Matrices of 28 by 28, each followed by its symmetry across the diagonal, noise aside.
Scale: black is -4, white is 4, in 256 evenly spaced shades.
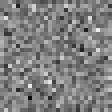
antisymmetric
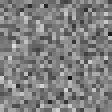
neither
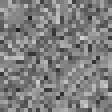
symmetric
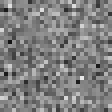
antisymmetric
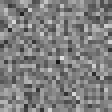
antisymmetric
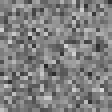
antisymmetric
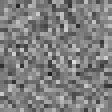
neither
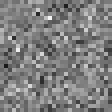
symmetric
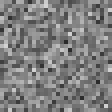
symmetric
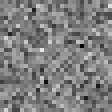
symmetric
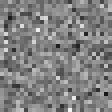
neither
